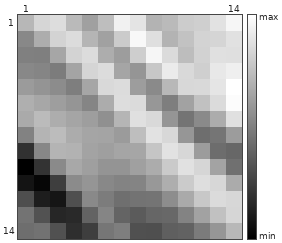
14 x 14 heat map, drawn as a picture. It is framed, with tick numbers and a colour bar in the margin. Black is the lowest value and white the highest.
Slope: up to the top right. Mirror symmetry: none. Ninth with the lowest average: bottom left. Ninth with the highest average: top right.
